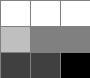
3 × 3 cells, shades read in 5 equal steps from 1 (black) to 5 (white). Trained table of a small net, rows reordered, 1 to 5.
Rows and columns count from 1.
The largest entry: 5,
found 3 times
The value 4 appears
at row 2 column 1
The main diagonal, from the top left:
5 3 1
